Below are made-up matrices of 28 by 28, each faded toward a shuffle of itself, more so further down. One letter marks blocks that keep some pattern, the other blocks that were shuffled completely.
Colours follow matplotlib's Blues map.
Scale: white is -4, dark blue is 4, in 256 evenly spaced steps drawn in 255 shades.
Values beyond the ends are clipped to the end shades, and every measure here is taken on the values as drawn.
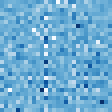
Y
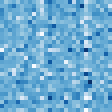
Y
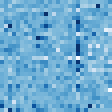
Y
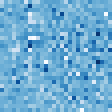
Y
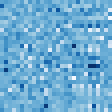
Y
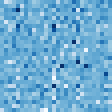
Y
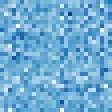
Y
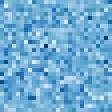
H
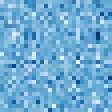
Y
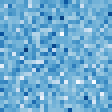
H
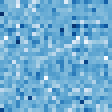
Y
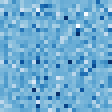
Y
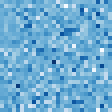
H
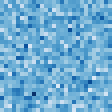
H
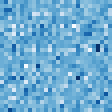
Y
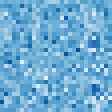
Y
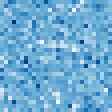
H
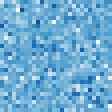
H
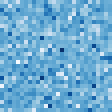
H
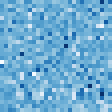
Y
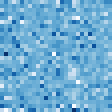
Y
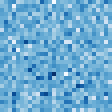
Y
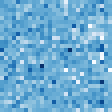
Y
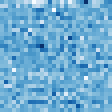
Y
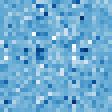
Y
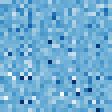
Y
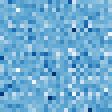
Y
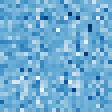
Y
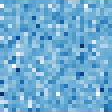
H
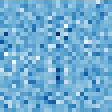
Y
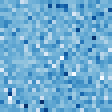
H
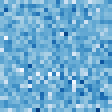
H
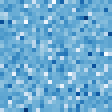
H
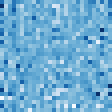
Y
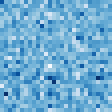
Y
